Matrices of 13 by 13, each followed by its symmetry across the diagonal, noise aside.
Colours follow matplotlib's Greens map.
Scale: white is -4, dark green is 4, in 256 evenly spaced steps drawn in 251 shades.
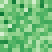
symmetric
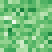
neither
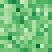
neither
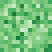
symmetric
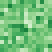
antisymmetric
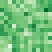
antisymmetric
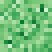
symmetric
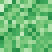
symmetric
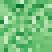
antisymmetric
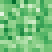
antisymmetric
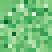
antisymmetric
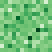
symmetric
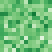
neither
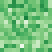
neither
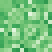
symmetric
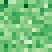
neither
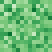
symmetric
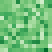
antisymmetric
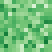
antisymmetric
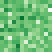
neither
